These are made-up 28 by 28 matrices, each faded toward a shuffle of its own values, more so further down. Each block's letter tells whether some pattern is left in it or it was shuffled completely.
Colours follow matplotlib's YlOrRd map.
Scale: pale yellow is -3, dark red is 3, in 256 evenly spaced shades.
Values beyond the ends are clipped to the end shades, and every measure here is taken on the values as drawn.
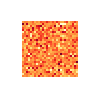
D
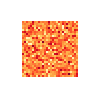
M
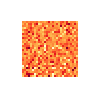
D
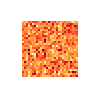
D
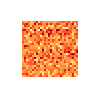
D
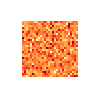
M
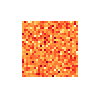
M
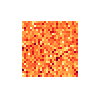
M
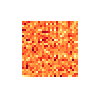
D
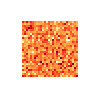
D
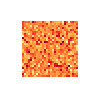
D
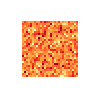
M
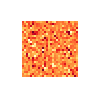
D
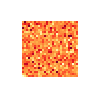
M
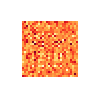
D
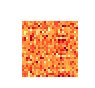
D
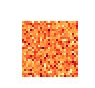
M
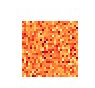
M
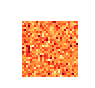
M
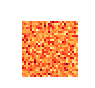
M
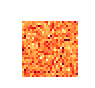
M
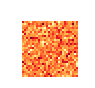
M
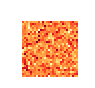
M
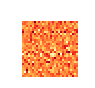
D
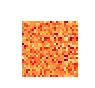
D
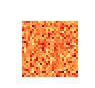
D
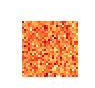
M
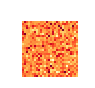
M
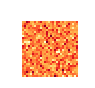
M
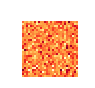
D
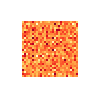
D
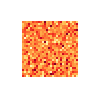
M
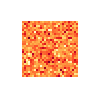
D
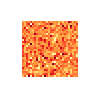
D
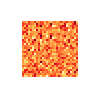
D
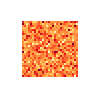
M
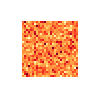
M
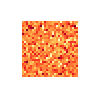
M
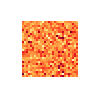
D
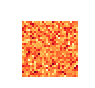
M
